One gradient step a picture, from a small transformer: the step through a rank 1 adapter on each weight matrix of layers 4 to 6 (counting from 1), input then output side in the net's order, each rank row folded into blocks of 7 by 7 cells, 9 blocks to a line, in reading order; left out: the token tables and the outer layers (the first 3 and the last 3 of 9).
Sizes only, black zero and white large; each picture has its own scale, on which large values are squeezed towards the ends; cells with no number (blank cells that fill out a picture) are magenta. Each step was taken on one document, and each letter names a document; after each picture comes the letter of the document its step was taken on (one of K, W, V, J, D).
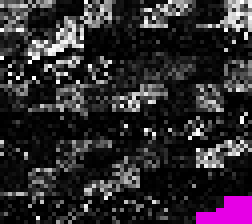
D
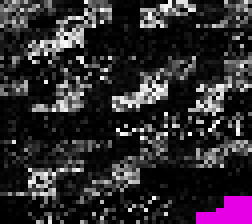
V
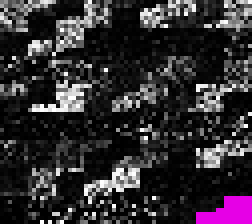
V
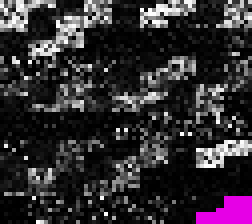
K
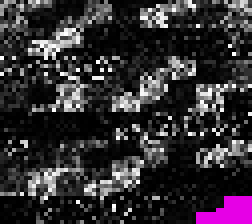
K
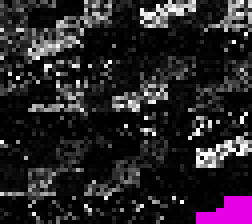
D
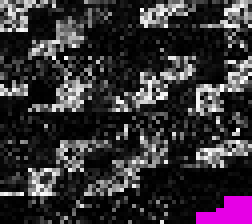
K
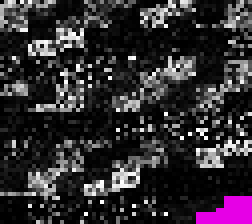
V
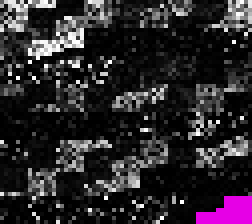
D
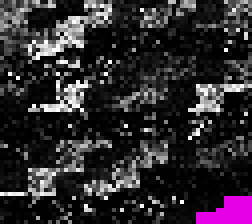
D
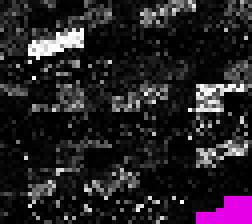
D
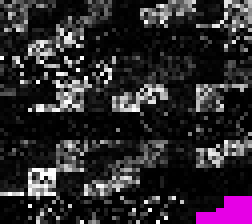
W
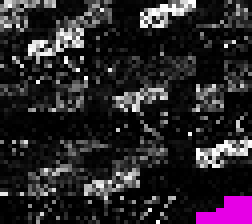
W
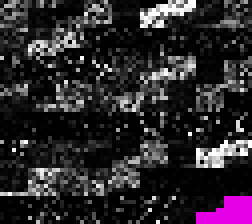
W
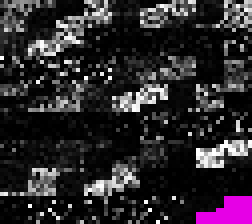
W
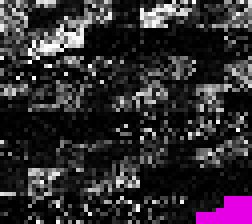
D
